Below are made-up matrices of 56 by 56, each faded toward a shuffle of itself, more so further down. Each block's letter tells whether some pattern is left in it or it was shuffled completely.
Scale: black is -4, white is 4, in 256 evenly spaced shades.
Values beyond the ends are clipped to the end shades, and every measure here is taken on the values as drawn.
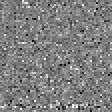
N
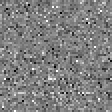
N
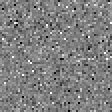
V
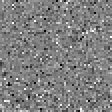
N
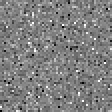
V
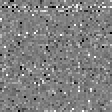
N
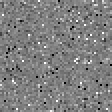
V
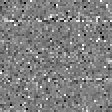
N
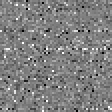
N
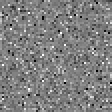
V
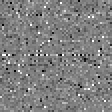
N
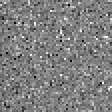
V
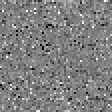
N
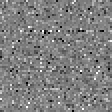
N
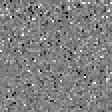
V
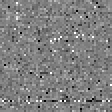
N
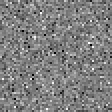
V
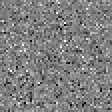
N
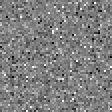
V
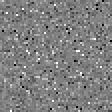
V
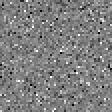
V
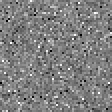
V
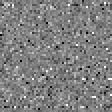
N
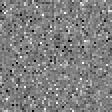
V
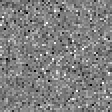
V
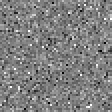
V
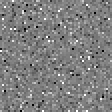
V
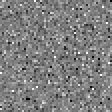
V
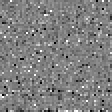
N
